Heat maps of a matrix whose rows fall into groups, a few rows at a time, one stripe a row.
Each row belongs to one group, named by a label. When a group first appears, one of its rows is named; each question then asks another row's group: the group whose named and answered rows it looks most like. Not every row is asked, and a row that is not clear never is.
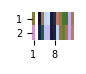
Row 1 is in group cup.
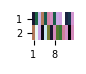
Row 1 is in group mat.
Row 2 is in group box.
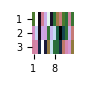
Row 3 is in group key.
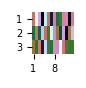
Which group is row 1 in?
box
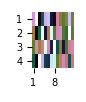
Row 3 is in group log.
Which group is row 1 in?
cup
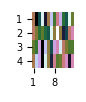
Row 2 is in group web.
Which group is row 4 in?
box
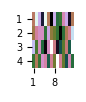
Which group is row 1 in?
box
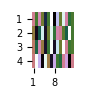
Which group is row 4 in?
box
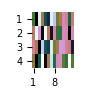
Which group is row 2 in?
box
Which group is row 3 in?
key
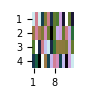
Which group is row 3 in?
cup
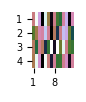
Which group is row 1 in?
box
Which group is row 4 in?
box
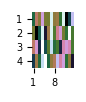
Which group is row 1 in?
mat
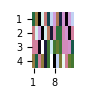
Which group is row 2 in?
box
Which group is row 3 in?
key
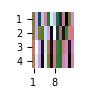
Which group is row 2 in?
log
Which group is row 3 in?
box
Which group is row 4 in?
box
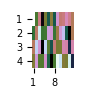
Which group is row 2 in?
mat
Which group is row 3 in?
box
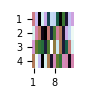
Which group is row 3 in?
web
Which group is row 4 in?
box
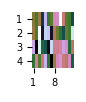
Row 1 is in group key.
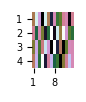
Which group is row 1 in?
box
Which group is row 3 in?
log
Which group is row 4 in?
key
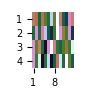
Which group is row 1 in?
web
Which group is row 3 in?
web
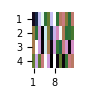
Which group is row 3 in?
box
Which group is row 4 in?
log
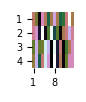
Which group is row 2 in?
key
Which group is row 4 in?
log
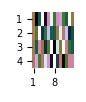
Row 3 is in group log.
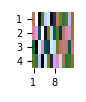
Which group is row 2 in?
key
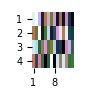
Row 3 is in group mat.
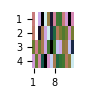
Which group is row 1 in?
box
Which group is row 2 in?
cup
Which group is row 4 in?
web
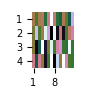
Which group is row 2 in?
log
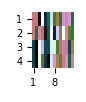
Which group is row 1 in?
key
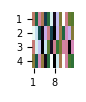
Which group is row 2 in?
cup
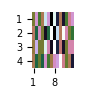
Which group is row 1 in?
log
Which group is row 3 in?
log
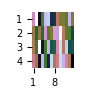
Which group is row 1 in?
cup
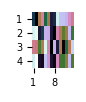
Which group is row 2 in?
cup
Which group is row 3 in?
log
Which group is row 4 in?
cup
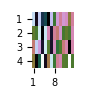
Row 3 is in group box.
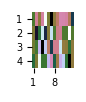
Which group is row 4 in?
mat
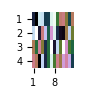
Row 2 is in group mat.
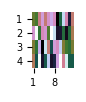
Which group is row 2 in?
mat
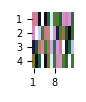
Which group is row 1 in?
key
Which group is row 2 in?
mat
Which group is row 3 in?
mat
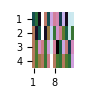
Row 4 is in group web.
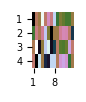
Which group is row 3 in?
cup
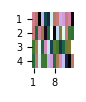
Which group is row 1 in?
key
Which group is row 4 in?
mat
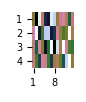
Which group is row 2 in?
cup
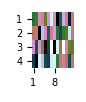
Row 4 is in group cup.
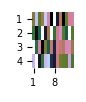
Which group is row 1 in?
log
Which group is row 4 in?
cup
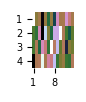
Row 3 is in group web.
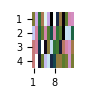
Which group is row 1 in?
log
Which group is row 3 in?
key
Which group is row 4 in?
cup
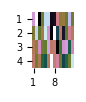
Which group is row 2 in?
log
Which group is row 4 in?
web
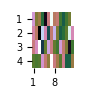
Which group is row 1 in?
web
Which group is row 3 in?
mat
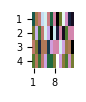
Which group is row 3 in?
key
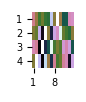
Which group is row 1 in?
web
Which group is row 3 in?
key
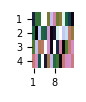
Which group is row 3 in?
log
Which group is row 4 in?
key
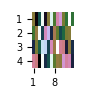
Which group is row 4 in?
key
